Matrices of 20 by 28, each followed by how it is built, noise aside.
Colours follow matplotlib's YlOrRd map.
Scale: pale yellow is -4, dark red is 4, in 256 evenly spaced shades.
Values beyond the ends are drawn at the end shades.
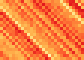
Toeplitz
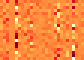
uneven columns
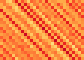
Toeplitz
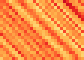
Toeplitz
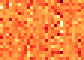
uneven columns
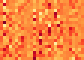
uneven columns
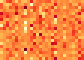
uneven columns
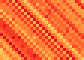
Toeplitz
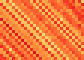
Toeplitz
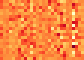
uneven columns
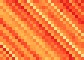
Toeplitz
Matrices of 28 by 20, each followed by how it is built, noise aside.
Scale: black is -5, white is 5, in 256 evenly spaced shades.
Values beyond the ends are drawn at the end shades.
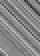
Toeplitz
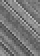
Toeplitz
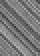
Toeplitz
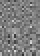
low rank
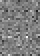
low rank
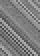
Toeplitz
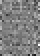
low rank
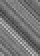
Toeplitz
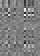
low rank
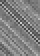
Toeplitz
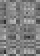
low rank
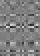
low rank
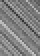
Toeplitz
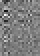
low rank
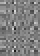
low rank
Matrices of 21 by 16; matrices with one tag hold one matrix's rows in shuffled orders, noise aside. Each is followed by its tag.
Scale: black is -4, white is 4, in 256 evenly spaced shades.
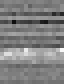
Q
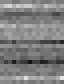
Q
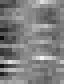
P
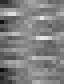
P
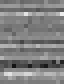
Q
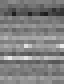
Q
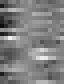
P
